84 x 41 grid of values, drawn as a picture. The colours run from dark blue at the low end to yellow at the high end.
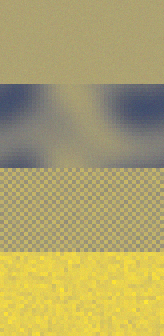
It is made of 4 by 1 panels. Panel 1,1: high, flat. Panel 2,1: middling, smooth, strong in contrast. Panel 3,1: high, checkered. Panel 4,1: very high, fine-grained, faint in contrast.
